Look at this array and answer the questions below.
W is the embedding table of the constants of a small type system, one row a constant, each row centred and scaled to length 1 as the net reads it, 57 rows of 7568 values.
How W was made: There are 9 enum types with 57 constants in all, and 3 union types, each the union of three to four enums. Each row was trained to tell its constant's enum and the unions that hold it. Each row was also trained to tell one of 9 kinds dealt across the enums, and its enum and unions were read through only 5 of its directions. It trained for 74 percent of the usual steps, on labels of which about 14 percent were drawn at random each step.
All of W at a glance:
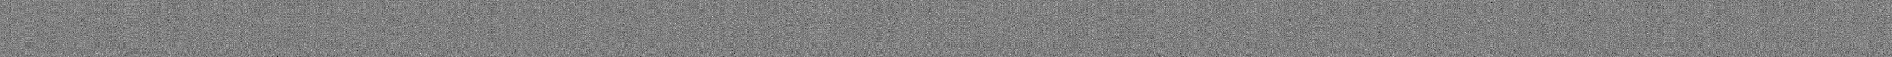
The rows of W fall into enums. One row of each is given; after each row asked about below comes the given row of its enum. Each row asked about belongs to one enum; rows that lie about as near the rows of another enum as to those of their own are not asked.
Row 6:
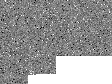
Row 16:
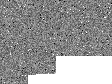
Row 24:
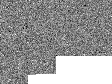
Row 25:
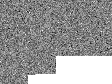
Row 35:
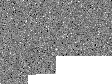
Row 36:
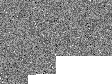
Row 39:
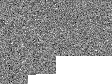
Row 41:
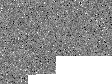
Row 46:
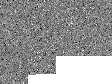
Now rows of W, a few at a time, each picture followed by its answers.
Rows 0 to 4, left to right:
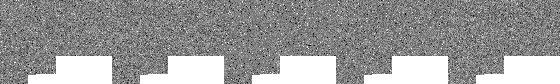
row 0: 39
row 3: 16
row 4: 16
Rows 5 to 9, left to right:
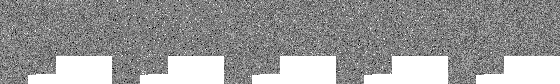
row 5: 24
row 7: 24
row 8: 39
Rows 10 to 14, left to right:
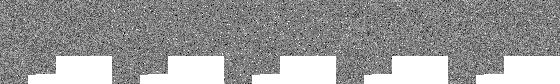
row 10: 35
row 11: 24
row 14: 16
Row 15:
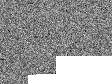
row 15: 6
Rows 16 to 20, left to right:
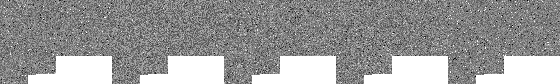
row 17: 39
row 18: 25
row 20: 39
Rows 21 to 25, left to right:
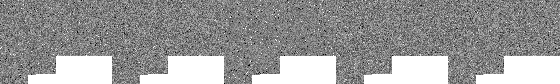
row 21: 25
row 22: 6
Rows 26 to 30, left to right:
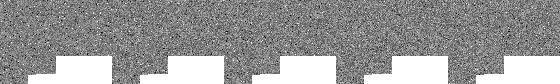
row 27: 46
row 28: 36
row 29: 24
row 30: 39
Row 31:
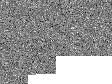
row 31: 24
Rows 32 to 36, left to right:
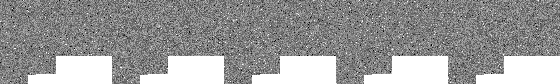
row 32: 24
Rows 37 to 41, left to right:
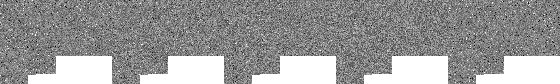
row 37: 25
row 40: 46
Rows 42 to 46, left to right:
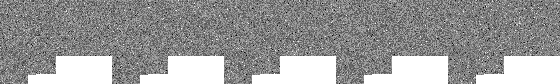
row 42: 46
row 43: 36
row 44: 46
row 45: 46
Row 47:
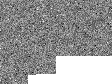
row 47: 36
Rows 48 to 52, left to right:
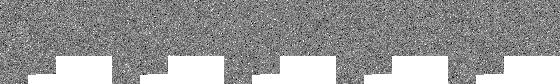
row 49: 25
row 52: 25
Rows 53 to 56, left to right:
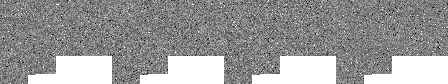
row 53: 25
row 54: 39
